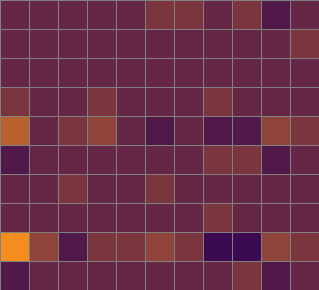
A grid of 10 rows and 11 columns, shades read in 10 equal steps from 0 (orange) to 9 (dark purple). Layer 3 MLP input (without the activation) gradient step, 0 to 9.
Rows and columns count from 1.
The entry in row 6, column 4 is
7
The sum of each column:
60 68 69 66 69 67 68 70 70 69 67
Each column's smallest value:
0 5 6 5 6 5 6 6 6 5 6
